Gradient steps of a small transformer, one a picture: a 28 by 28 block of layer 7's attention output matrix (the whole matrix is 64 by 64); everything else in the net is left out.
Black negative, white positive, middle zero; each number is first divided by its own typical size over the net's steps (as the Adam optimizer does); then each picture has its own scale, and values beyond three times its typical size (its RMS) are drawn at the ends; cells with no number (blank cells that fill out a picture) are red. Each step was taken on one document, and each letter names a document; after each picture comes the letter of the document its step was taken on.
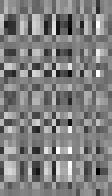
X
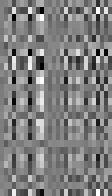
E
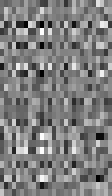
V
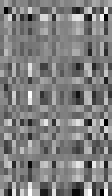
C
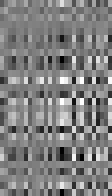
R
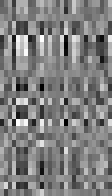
V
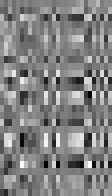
C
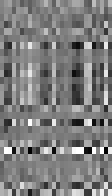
C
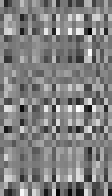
C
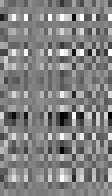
R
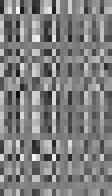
X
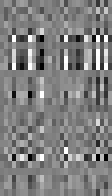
E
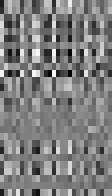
X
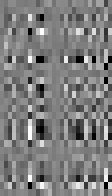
E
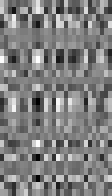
V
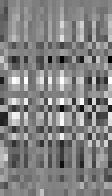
R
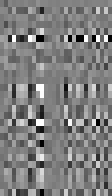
E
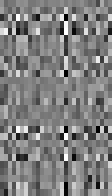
V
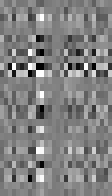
E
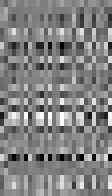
R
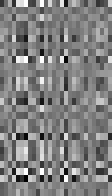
V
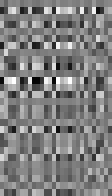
X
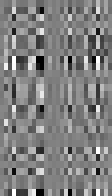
E
